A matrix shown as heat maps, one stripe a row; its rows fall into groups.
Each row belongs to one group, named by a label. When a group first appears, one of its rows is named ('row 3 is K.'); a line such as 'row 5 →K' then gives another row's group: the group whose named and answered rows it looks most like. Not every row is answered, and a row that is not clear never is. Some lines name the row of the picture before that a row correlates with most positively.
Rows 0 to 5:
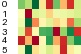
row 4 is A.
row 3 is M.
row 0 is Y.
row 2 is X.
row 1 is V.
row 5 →X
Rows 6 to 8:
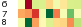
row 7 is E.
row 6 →V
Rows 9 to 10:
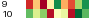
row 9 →A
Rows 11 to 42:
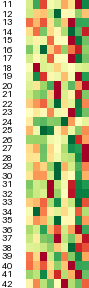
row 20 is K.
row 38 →K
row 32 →A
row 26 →K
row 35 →E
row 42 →M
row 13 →A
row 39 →E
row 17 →A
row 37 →K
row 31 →A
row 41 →Y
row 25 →M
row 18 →V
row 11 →X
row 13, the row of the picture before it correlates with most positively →9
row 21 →Y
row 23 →A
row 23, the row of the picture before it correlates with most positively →10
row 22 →E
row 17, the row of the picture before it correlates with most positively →10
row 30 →E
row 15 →A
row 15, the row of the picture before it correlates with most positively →10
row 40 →A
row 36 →Y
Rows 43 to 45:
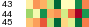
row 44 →Y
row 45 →E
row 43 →E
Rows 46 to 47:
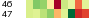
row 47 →K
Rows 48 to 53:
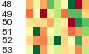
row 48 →K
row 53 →X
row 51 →X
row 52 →E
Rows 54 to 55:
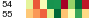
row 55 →E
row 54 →M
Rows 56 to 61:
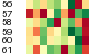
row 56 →K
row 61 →M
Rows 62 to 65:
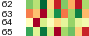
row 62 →Y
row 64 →V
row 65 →K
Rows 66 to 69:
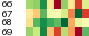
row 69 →Y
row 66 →Y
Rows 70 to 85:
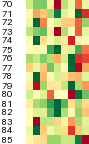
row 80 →A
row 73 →Y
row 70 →Y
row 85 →E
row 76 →K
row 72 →X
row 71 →E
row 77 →K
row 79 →V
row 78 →X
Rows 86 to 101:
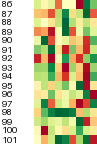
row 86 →A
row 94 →Y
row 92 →A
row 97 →X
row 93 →Y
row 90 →X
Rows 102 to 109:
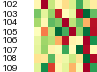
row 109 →X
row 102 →V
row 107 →K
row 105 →M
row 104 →K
